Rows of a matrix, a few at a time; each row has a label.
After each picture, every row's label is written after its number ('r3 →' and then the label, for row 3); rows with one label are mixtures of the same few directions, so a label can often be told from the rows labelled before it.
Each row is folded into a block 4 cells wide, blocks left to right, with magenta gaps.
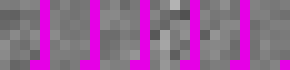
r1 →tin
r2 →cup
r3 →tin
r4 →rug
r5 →rug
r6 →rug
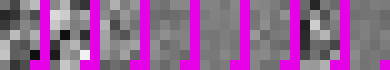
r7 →tin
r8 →tin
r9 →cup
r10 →tin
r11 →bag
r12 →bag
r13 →cup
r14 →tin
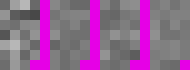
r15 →rug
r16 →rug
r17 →tin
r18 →cup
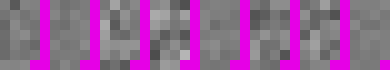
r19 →cup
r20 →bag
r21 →cup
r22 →tin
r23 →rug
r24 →tin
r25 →rug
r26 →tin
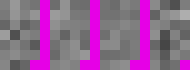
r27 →bag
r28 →tin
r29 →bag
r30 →rug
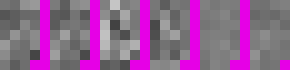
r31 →tin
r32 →tin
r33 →cup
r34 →cup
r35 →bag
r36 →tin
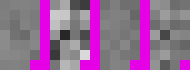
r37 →cup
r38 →tin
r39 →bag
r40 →bag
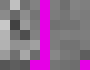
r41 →cup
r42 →tin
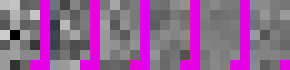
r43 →bag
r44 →cup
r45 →cup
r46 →tin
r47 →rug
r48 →bag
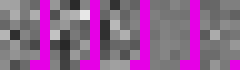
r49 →bag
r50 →rug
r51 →cup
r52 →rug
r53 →bag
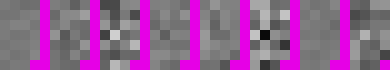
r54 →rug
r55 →rug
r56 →bag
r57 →bag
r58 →cup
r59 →bag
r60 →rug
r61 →tin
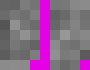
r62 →cup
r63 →tin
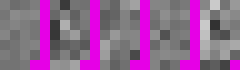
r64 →rug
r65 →cup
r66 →tin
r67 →bag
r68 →cup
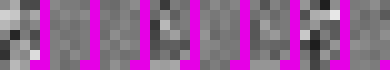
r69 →tin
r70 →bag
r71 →bag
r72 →cup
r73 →cup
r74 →cup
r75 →rug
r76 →rug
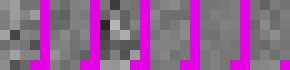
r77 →bag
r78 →tin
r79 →cup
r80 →rug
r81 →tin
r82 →cup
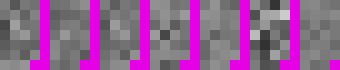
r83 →cup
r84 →tin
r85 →cup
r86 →bag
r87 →tin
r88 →rug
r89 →bag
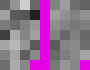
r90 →rug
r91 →tin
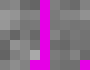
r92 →tin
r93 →rug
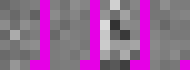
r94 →bag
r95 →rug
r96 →cup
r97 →cup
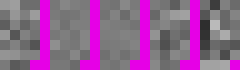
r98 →bag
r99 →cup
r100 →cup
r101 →rug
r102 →cup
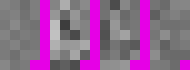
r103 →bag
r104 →cup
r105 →cup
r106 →tin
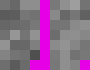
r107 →tin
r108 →rug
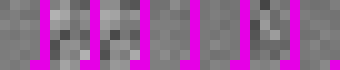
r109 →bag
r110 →tin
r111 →tin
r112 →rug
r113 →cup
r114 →cup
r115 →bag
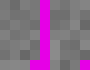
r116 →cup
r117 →tin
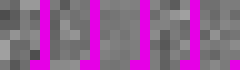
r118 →tin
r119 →cup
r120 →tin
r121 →rug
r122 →bag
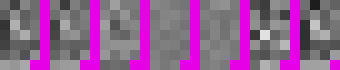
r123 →cup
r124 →cup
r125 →cup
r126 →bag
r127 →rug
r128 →bag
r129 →cup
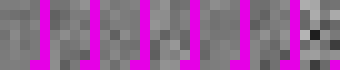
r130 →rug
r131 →tin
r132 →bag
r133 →tin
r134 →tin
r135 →tin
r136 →bag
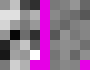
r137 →tin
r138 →rug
